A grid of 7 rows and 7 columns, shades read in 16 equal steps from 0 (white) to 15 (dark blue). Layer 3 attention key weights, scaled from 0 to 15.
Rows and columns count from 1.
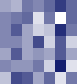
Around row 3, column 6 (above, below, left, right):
0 11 4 9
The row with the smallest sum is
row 2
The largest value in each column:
8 12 11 12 10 15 10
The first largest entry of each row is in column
6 3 6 4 2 6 2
